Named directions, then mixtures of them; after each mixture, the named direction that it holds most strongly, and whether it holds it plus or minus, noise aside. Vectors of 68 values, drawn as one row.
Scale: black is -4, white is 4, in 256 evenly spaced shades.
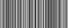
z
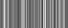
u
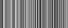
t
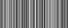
z, minus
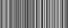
u, plus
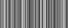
u, plus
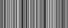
z, minus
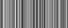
z, minus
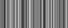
u, minus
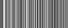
t, plus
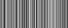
z, minus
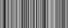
u, minus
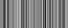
u, minus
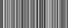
z, minus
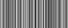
z, plus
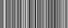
z, plus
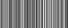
u, plus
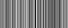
z, plus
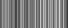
t, minus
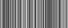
z, plus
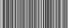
z, plus
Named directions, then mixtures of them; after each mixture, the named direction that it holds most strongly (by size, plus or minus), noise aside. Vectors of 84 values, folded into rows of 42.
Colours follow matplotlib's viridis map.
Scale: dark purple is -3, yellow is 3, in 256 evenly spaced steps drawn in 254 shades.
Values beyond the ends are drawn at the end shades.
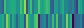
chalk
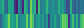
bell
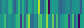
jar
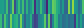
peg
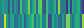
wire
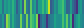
chalk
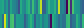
wire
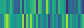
bell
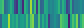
bell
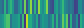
chalk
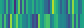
peg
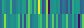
jar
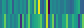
jar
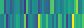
chalk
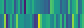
chalk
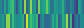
chalk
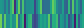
peg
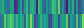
bell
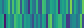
wire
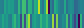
jar
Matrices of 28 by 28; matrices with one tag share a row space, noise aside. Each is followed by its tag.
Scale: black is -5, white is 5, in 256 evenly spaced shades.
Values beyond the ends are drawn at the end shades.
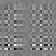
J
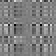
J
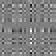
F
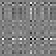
F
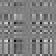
J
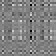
F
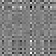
F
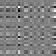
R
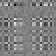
J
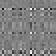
F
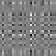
F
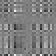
J
